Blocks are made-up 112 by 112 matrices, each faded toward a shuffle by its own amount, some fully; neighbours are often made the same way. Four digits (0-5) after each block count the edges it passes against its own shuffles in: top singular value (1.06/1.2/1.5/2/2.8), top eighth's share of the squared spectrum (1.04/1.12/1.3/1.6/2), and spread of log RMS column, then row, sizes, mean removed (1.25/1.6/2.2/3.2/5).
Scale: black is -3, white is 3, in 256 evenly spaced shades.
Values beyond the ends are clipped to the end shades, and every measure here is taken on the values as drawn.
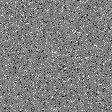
0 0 0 0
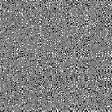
4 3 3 2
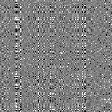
5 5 4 3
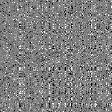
5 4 3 2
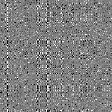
5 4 4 3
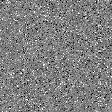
3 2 1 0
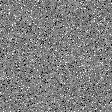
0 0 0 0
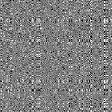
5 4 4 3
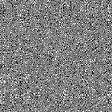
4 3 2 1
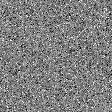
2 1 0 0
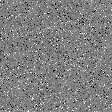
0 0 0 0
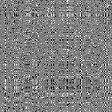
5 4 3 3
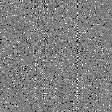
4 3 2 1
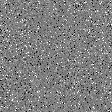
3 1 1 0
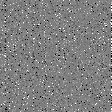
4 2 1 0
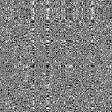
5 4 3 2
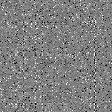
4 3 2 1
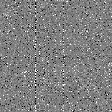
4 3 2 1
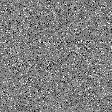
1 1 1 2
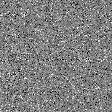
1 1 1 2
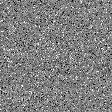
0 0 0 0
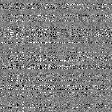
2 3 3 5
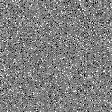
3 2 0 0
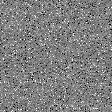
3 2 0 0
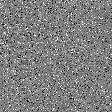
2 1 0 0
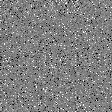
3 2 1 0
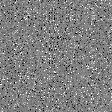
3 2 1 0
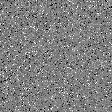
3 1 0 0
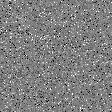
2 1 0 0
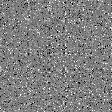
4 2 1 1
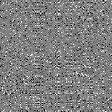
5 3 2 2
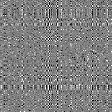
5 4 4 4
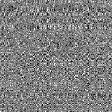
5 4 3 3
